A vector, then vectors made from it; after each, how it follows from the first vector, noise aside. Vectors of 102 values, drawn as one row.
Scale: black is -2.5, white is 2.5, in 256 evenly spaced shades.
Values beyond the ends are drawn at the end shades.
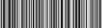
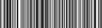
wrapped around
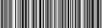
reversed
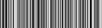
wrapped around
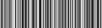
reversed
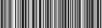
reversed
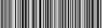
reversed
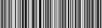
reversed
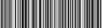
reversed
